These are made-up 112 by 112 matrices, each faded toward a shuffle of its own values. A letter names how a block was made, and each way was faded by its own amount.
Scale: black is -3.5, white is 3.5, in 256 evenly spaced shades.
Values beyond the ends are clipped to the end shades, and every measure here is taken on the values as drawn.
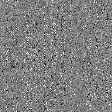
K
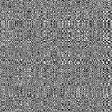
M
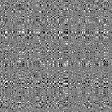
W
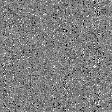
K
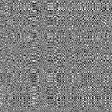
M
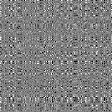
W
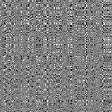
W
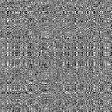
M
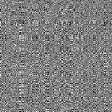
M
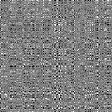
W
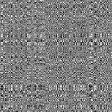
M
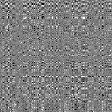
W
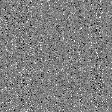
K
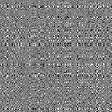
W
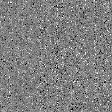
K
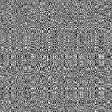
M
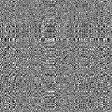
M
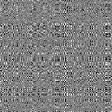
W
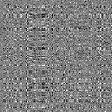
M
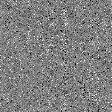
K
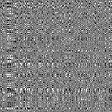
W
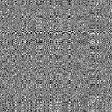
M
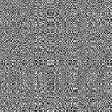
M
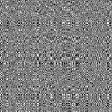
M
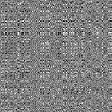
M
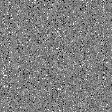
K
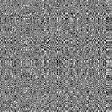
M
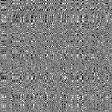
W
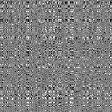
W
